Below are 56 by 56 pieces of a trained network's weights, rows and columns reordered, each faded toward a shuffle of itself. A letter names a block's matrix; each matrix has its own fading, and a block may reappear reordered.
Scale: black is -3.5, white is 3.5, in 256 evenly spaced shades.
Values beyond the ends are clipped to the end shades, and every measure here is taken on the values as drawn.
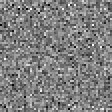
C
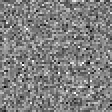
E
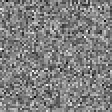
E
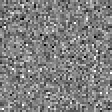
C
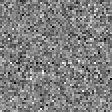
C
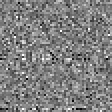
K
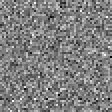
K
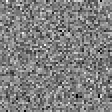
E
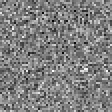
E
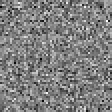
E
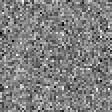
C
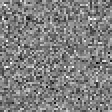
E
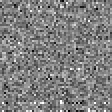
E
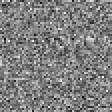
K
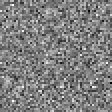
K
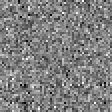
C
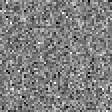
C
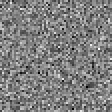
E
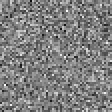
E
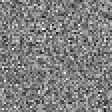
E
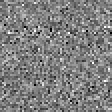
C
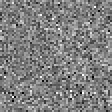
C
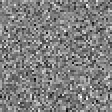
E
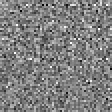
E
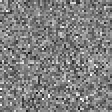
E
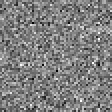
E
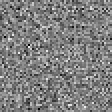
E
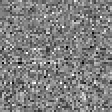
K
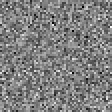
E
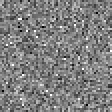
C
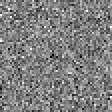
C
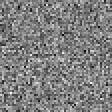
E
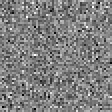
C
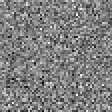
E
